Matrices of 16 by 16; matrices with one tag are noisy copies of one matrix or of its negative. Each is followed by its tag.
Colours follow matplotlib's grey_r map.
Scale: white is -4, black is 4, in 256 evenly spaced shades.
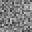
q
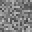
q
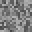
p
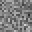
q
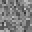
p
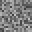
q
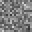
q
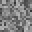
p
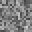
p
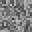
p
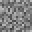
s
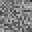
q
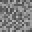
s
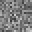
q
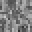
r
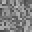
p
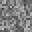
p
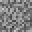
s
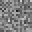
q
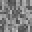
r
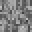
r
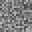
q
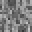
r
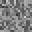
p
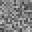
q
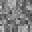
r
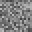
q
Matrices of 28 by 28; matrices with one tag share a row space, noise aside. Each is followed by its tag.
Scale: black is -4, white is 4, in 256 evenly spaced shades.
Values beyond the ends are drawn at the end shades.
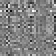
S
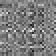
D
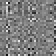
S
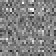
D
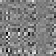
S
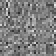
S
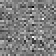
D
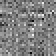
D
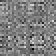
D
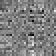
D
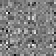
S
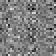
S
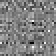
D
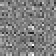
D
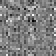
S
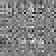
D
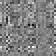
S
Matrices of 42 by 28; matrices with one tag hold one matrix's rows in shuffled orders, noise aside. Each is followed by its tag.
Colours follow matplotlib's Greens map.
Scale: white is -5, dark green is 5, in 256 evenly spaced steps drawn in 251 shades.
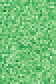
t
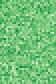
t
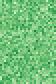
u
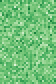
u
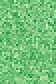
u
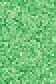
t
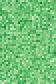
t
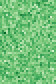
t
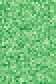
t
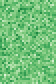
t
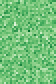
u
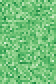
t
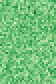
u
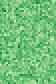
t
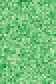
t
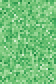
u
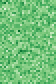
t
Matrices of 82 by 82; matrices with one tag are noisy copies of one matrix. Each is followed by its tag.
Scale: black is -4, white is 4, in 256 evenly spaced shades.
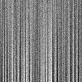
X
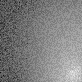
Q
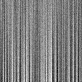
X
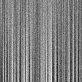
X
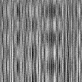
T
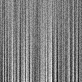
X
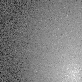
Q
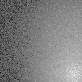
Q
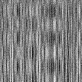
T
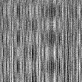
T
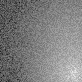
Q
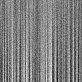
X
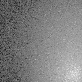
Q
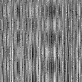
T
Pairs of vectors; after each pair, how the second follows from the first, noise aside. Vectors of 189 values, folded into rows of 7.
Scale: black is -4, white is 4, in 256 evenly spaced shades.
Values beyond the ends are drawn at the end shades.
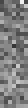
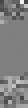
partly zeroed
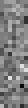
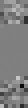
partly zeroed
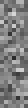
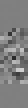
partly zeroed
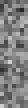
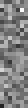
sign-scrambled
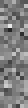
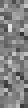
sign-scrambled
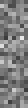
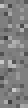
partly zeroed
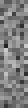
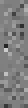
partly zeroed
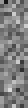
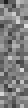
sign-scrambled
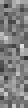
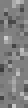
partly zeroed
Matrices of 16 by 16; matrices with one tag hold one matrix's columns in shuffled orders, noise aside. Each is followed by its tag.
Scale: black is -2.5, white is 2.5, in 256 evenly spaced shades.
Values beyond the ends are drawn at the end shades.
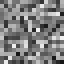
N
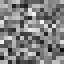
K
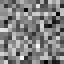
N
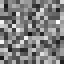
K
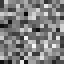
N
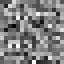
N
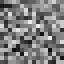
K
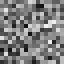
K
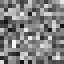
N
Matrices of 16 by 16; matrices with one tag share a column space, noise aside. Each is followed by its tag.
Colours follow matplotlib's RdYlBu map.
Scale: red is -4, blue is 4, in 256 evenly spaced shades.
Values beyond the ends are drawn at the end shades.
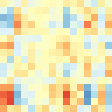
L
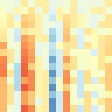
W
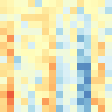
W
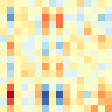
L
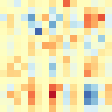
L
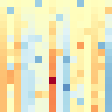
W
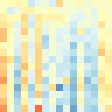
W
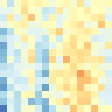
W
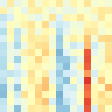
W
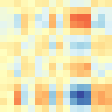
L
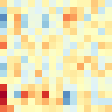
L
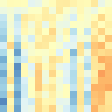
W
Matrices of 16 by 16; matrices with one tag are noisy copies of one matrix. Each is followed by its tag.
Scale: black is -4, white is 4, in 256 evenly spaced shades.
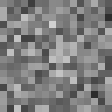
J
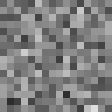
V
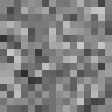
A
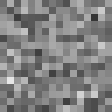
A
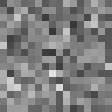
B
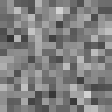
V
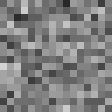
A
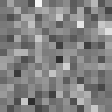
V
